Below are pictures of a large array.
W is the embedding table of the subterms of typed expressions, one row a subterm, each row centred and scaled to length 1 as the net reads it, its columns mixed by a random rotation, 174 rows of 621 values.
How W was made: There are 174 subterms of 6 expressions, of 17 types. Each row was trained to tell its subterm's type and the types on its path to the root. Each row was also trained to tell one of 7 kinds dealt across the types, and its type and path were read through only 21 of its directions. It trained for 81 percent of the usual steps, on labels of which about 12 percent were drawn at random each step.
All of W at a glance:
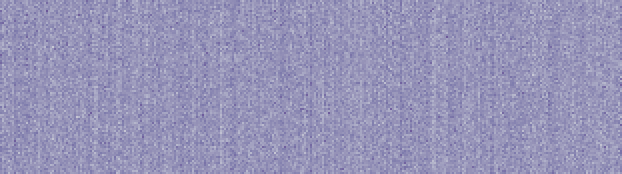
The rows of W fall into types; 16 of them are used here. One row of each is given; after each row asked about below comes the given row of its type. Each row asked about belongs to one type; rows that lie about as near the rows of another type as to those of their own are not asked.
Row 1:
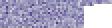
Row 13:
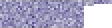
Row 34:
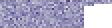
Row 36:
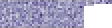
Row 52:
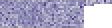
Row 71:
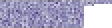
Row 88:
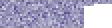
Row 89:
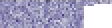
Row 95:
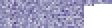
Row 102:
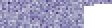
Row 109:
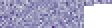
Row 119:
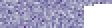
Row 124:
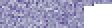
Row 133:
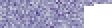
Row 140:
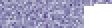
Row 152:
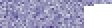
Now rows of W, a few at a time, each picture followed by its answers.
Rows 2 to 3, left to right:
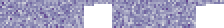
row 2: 1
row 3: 133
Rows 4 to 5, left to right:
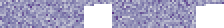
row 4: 109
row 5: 89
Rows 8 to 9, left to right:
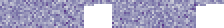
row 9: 152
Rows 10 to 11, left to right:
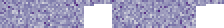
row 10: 124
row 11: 102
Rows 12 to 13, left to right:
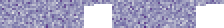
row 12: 140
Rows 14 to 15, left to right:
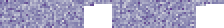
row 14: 124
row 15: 71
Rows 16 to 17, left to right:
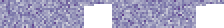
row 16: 13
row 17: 89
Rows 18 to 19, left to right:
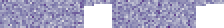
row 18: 95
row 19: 102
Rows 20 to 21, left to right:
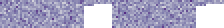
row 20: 88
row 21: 152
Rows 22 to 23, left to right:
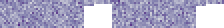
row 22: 133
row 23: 36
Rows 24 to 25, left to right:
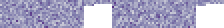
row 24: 140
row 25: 1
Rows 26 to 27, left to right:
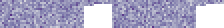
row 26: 13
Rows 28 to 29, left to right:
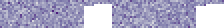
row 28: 102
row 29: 124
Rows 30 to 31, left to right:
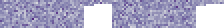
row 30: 102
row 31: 52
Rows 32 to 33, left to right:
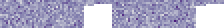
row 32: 13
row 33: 140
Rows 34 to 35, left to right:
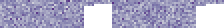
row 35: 102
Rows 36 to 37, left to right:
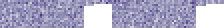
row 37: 95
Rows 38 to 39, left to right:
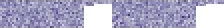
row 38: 133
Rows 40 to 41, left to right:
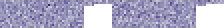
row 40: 95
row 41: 1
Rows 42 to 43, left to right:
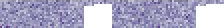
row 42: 109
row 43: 52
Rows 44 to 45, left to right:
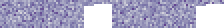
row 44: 1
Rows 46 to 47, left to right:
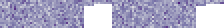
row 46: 34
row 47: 152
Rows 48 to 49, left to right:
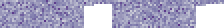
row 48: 109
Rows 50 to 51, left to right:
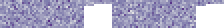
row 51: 1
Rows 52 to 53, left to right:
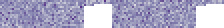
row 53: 52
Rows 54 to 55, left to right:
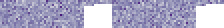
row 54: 89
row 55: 13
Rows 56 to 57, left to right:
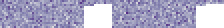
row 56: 102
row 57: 88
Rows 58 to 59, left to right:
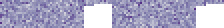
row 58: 152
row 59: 124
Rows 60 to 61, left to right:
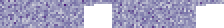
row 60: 102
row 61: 71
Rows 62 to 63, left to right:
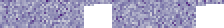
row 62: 89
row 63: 36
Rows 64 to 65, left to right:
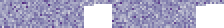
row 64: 36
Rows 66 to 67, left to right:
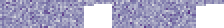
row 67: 109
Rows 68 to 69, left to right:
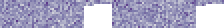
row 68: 13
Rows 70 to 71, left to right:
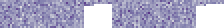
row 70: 152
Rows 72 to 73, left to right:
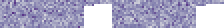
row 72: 95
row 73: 1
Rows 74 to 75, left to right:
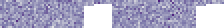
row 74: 13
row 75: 89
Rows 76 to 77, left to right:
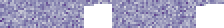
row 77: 88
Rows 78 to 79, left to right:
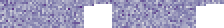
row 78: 36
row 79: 102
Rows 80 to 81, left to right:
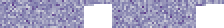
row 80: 52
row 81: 88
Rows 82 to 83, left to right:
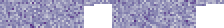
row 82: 13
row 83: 133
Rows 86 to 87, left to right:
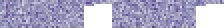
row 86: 1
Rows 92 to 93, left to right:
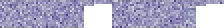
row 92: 36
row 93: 152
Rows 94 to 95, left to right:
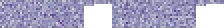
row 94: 36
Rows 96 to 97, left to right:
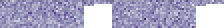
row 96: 88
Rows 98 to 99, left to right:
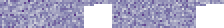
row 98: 124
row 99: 133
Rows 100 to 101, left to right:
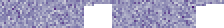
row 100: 52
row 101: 133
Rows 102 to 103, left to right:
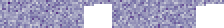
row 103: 52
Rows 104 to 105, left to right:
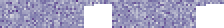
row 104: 71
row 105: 152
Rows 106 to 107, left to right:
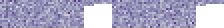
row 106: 152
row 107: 13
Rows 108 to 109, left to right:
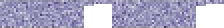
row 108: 36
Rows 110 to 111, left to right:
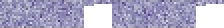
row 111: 52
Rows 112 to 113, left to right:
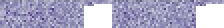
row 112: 1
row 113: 34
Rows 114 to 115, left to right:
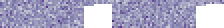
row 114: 152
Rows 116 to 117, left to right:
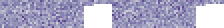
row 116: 36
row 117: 89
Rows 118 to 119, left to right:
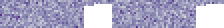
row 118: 124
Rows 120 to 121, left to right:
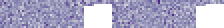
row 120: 124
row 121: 89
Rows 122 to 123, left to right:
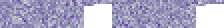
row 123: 13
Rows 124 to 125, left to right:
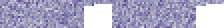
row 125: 36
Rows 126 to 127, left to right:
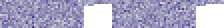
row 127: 71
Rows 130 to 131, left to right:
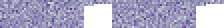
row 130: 71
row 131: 95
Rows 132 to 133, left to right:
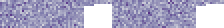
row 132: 152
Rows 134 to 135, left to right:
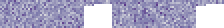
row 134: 52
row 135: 52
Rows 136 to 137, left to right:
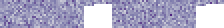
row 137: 13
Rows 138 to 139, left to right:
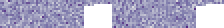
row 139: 34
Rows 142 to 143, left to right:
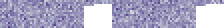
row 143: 1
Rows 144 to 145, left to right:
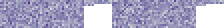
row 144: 152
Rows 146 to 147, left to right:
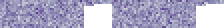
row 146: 1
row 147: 133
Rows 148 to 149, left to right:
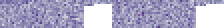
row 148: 133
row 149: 140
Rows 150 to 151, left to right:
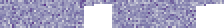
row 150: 95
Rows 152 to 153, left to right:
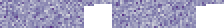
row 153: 124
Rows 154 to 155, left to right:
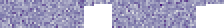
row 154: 95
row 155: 36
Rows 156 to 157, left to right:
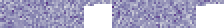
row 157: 1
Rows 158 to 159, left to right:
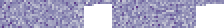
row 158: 13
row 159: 102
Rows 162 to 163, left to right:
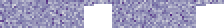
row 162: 89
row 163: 88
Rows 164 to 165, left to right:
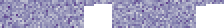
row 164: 102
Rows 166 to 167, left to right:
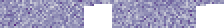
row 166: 124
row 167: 119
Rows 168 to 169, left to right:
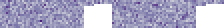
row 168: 140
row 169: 124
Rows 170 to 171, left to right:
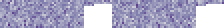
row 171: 52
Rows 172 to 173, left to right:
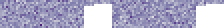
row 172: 102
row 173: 52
